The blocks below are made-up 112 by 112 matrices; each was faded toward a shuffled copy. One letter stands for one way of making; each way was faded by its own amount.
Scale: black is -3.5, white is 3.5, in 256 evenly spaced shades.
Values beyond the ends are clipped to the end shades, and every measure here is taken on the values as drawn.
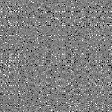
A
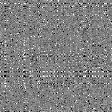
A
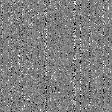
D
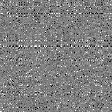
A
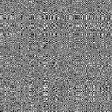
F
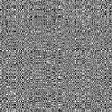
F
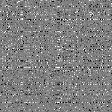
A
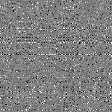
A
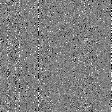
D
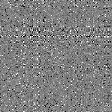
A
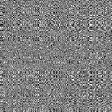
F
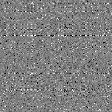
A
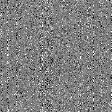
D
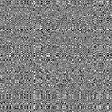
F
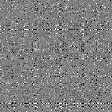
A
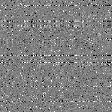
A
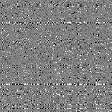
A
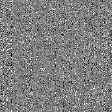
D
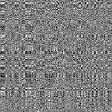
F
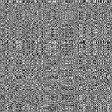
F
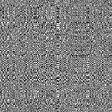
F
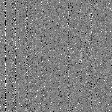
D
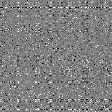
A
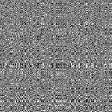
F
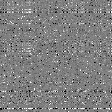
A
